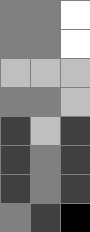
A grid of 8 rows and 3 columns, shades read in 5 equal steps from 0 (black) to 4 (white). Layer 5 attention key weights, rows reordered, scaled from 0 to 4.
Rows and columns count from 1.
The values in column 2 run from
1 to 3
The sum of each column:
14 17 17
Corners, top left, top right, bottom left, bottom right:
2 4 2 0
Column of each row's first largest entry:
3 3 1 3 2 2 2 1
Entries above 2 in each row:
1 1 3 1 1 0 0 0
